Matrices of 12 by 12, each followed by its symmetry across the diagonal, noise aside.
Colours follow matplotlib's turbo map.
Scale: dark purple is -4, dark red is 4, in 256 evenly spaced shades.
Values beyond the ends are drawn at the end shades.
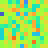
neither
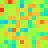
symmetric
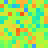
neither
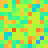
symmetric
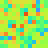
symmetric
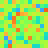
symmetric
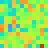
neither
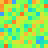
symmetric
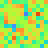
symmetric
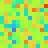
neither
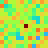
symmetric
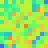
symmetric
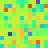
neither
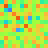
symmetric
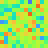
neither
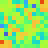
symmetric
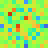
symmetric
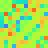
symmetric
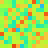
symmetric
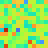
neither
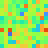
neither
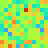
neither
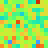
neither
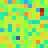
neither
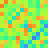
symmetric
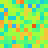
neither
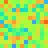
neither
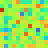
neither
